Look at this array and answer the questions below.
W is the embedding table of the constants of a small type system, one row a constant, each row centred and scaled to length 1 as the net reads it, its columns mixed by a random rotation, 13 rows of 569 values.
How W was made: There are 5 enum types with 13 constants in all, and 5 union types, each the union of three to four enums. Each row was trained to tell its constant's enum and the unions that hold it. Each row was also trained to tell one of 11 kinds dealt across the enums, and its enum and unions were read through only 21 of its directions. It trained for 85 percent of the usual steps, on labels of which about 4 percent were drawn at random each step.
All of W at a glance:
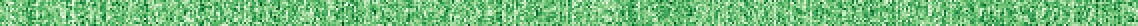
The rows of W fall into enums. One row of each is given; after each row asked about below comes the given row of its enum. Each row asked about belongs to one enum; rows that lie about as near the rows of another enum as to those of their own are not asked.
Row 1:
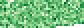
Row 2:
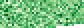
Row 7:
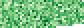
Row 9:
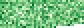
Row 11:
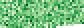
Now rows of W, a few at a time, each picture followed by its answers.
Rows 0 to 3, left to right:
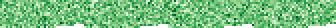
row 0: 7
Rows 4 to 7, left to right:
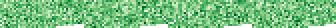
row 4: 11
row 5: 11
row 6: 9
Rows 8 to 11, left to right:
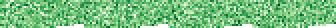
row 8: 1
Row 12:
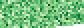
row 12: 2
